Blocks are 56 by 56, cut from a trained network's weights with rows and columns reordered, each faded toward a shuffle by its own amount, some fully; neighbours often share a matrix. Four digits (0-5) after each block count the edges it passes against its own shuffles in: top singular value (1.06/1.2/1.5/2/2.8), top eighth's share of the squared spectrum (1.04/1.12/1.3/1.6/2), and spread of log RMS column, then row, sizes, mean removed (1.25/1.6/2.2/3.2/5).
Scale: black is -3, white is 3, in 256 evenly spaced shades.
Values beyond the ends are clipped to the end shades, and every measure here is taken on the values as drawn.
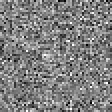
2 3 0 2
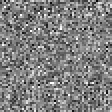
2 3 1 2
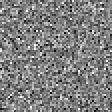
1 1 0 0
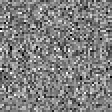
3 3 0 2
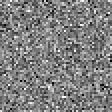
0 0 0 0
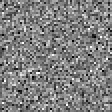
0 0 0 0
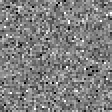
0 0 0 0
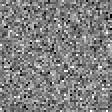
0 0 0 0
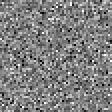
0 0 0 0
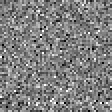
1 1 0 0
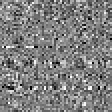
4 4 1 3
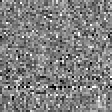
2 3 1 2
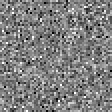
2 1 0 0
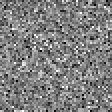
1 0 0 0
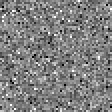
0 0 0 0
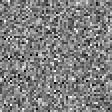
2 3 1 1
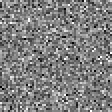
0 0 0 0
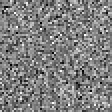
1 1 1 0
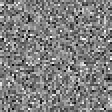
3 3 1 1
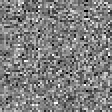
2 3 2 2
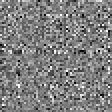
3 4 2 2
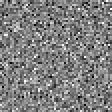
1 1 0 0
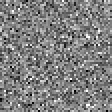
2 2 1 1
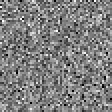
2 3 0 1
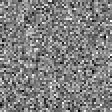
1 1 0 0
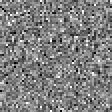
1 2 1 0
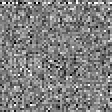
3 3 2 2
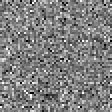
2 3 1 2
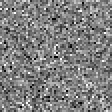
0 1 0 0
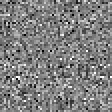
2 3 2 3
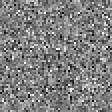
2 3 1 1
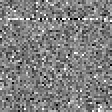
2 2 0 1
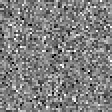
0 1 0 0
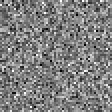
2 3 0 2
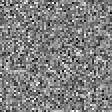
1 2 1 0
